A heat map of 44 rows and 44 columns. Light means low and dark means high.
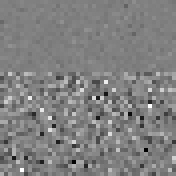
A horizontal seam about 40% of the way down splits the table, and the top part is calmer. Overall the values sit about 50% of the way up the scale. The halves do not mirror each other. A few values lie far out on both sides of the bulk. No regular stripes run through it. No single row or column stands out from its neighbours. The grain is fine, like static.
